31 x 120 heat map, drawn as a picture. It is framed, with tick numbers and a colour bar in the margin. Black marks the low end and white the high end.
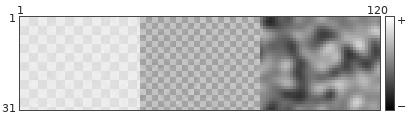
It is made of 1 by 3 panels. Panel 1,1: very high, checkered, faint in contrast. Panel 1,2: high, checkered. Panel 1,3: middling, blotchy, strong in contrast.
